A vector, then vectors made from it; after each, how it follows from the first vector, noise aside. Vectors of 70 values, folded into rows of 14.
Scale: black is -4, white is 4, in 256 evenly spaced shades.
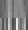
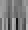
negated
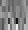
sign-scrambled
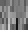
sign-scrambled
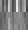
wrapped around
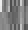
wrapped around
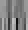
negated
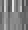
wrapped around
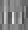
wrapped around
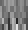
sign-scrambled
